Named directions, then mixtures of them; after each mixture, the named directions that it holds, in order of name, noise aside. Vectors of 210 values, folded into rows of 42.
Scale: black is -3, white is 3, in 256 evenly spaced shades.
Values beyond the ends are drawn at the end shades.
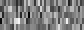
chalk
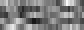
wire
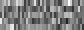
chalk, wire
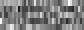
chalk, wire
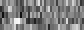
chalk, wire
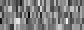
chalk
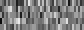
chalk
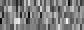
chalk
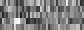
chalk, wire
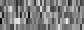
chalk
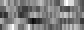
wire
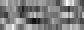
wire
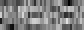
chalk, wire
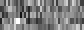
chalk, wire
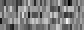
chalk, wire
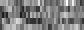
chalk, wire
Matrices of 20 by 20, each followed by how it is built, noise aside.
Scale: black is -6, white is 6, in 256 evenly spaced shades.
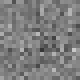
low rank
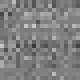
low rank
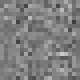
low rank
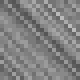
Toeplitz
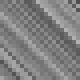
Toeplitz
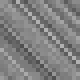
Toeplitz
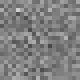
low rank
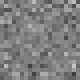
low rank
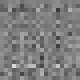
low rank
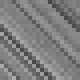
Toeplitz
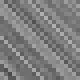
Toeplitz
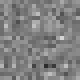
low rank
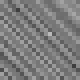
Toeplitz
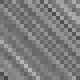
Toeplitz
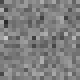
low rank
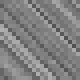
Toeplitz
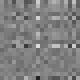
low rank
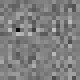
low rank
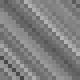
Toeplitz
